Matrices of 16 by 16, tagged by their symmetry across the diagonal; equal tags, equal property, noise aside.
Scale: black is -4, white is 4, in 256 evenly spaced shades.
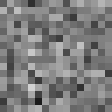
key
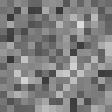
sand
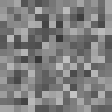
sand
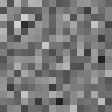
sand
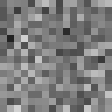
key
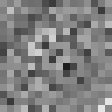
sand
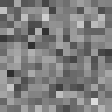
key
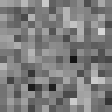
key
